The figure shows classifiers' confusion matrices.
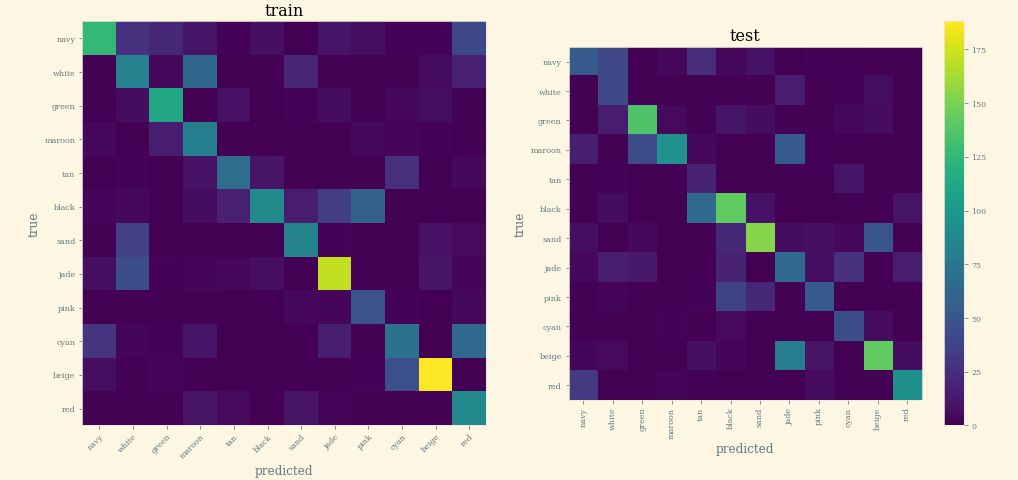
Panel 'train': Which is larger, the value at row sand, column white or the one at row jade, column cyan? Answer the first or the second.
the first
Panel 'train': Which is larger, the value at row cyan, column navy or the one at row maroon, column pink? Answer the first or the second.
the first
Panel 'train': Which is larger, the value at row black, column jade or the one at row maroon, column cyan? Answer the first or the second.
the first
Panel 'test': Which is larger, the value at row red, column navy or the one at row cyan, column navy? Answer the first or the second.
the first
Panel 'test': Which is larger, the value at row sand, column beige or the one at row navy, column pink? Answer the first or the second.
the first
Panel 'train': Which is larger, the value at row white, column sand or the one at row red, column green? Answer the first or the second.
the first
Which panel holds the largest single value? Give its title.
train
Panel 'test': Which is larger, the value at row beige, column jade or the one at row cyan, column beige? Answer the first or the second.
the first
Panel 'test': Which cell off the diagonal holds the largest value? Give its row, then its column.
beige, jade
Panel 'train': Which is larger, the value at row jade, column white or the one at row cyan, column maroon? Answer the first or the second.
the first
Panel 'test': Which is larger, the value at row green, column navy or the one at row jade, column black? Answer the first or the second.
the second
